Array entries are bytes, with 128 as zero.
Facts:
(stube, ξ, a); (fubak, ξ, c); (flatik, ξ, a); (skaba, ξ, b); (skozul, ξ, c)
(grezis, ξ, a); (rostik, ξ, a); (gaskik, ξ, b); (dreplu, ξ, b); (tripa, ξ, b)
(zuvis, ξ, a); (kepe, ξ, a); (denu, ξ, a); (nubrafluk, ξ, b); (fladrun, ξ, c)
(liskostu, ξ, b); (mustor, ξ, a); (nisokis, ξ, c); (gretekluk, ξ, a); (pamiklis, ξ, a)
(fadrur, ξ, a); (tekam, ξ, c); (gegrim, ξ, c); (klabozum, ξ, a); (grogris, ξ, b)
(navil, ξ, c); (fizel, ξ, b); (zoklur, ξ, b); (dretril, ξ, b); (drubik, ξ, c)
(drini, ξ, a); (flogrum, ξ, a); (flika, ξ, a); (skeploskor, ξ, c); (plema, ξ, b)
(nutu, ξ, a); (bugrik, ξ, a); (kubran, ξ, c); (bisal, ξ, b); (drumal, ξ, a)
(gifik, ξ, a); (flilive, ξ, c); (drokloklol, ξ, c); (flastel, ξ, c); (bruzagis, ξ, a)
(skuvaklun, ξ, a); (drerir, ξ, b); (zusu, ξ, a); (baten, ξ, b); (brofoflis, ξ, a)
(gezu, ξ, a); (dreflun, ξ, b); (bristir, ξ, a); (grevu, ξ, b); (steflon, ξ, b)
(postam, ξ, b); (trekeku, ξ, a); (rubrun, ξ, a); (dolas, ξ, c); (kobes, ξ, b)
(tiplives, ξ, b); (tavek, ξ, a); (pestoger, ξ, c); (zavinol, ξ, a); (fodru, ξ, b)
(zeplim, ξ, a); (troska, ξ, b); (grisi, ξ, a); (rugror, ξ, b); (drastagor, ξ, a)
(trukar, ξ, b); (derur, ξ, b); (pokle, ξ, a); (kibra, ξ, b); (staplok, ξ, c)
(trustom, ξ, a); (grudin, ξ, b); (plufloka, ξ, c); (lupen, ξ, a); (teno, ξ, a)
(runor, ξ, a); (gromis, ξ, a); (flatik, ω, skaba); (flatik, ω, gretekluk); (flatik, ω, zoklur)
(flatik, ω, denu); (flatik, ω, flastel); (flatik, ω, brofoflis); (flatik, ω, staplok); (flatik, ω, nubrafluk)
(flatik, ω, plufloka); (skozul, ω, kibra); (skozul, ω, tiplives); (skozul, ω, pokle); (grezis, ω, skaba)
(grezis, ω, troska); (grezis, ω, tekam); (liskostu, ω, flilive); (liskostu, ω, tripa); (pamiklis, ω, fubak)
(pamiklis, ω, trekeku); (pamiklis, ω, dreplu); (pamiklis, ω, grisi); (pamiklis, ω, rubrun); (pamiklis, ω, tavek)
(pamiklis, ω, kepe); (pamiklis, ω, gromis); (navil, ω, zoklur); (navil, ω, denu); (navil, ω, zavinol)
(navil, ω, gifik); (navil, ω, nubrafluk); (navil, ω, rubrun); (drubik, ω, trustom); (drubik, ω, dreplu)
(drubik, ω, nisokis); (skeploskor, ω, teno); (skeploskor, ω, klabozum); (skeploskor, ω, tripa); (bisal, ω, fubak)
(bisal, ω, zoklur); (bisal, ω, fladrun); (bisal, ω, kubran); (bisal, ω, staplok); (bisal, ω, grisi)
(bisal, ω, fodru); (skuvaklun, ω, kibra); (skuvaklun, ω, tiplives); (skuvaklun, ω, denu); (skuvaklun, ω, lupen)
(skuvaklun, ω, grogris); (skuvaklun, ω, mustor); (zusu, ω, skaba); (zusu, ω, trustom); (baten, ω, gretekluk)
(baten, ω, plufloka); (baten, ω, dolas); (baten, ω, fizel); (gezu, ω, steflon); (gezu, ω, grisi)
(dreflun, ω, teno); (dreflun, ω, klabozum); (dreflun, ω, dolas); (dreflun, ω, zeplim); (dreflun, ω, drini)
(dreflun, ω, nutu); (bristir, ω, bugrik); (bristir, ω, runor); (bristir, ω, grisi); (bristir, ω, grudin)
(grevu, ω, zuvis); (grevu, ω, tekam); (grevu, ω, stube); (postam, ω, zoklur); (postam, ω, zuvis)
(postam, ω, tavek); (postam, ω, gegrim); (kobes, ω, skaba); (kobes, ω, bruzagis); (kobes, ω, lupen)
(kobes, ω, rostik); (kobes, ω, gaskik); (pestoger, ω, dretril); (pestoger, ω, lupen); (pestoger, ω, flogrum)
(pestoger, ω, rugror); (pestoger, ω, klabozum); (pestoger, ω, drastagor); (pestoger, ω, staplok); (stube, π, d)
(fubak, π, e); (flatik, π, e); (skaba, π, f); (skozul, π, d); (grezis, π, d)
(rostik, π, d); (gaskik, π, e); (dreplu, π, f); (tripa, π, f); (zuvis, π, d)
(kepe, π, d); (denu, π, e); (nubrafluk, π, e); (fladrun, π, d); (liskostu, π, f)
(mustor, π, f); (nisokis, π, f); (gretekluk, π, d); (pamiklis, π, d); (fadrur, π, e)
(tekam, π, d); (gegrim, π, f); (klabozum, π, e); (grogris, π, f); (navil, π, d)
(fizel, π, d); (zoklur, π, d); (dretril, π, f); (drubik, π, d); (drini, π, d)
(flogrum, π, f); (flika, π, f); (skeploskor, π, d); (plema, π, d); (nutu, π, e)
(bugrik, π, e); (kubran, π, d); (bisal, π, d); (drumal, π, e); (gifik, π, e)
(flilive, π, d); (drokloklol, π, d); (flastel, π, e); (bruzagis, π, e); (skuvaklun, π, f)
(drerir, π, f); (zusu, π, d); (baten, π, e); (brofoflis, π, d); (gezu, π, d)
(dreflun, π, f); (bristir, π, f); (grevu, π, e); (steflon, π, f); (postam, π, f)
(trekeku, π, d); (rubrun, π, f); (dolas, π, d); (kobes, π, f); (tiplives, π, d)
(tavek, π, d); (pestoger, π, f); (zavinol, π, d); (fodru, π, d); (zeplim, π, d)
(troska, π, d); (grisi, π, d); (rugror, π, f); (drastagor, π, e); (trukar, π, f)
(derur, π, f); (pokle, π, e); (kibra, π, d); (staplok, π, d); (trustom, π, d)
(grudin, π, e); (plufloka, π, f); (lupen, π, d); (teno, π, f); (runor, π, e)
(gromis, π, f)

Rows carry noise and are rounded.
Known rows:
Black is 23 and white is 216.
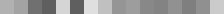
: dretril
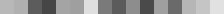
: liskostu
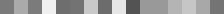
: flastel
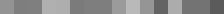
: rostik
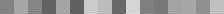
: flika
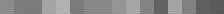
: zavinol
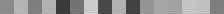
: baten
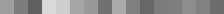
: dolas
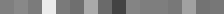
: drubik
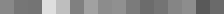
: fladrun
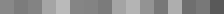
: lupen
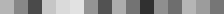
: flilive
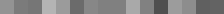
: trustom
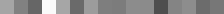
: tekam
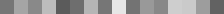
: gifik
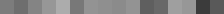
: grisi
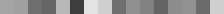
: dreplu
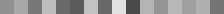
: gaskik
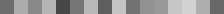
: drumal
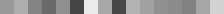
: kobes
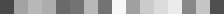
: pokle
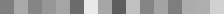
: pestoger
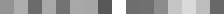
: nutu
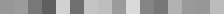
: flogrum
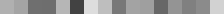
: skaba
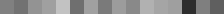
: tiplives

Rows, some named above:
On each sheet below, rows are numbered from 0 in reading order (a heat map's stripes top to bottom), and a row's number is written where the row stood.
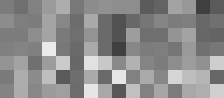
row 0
grisi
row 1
bisal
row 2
pamiklis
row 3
drubik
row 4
plufloka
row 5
bruzagis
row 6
pestoger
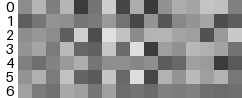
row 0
baten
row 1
gezu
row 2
grogris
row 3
nubrafluk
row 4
grisi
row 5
gaskik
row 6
plema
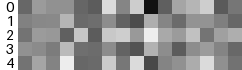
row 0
grudin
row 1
zusu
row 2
mustor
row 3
grezis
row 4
fubak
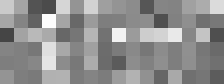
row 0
tripa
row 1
tekam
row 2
pokle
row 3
drokloklol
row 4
navil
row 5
rostik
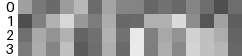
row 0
fodru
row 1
skozul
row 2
denu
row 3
bruzagis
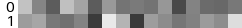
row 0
troska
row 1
postam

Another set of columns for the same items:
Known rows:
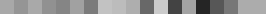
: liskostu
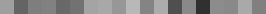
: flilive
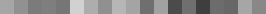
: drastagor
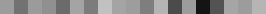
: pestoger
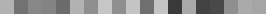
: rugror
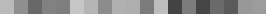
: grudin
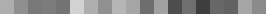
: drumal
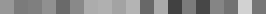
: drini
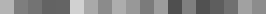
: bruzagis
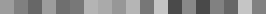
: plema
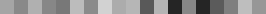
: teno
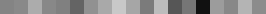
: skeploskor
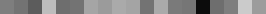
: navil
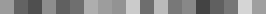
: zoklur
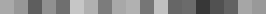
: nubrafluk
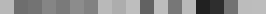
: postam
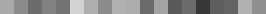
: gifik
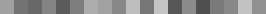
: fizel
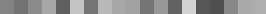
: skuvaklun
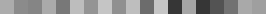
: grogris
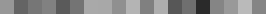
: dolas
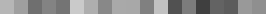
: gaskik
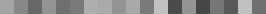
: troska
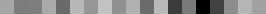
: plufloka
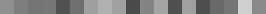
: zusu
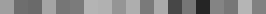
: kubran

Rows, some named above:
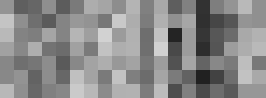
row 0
staplok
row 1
grevu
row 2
steflon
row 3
dreflun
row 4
lupen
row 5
flatik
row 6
grudin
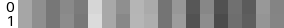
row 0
pokle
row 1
pokle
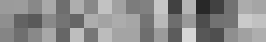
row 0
kobes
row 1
bisal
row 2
skuvaklun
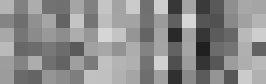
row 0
tripa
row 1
skuvaklun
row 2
bristir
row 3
tekam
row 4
dreflun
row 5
grisi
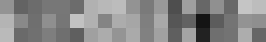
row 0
gezu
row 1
flastel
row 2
tekam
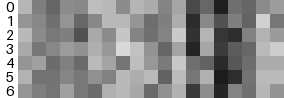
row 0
fubak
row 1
trustom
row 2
skaba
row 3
bristir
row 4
baten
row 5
postam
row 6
drubik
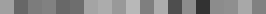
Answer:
flilive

